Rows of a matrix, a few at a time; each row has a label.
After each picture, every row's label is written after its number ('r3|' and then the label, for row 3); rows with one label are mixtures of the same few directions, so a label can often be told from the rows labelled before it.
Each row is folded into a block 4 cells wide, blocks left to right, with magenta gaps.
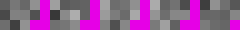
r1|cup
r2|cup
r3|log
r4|cup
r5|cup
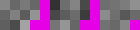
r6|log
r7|log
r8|cup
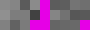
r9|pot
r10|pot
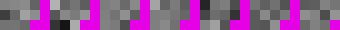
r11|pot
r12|log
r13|log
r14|cup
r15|log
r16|log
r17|pot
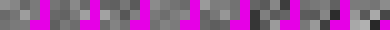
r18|pot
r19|pot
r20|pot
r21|pot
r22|log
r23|log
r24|log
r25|log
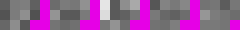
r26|log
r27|cup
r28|cup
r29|cup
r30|pot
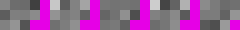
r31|cup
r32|cup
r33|log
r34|cup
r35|log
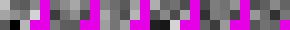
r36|log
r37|pot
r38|log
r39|log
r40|cup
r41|pot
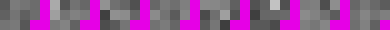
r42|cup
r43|cup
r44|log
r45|cup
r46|log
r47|pot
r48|pot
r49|cup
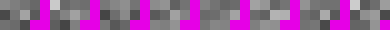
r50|log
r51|log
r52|pot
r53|pot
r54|pot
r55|pot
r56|log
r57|cup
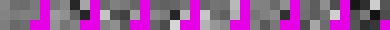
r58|log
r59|pot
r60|cup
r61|log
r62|log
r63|pot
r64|pot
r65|pot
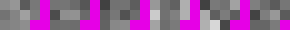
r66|pot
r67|cup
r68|log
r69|log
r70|log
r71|cup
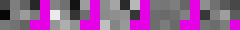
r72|cup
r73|pot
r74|pot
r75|pot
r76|cup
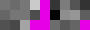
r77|cup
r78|cup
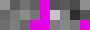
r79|cup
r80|pot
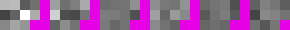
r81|pot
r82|cup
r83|pot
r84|log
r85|log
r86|cup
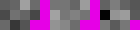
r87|pot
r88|log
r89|cup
